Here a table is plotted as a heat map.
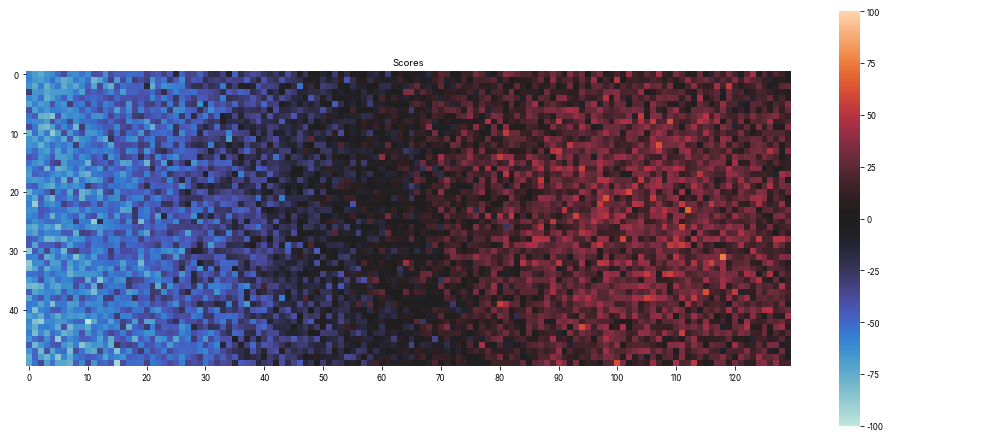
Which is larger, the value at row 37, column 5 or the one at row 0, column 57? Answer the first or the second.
the second
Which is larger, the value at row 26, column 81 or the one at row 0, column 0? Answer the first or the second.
the first
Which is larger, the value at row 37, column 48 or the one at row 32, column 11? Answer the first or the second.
the first
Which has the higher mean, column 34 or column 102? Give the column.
102
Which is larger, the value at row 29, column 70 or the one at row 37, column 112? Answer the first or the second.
the second
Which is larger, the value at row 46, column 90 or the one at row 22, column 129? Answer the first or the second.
the first
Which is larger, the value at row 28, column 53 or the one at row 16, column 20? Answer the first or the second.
the first
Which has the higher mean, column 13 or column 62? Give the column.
62
